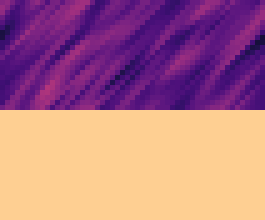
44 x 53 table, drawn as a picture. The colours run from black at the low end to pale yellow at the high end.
The table splits into 2 rows of 1 panel. Panel 1,1: low, slanting up to the right. Panel 2,1: very high, flat.
